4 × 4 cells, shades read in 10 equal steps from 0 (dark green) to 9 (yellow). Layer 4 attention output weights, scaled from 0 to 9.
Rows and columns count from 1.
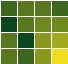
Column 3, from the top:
3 4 5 5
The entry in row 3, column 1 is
3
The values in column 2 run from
0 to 3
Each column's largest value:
3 3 5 9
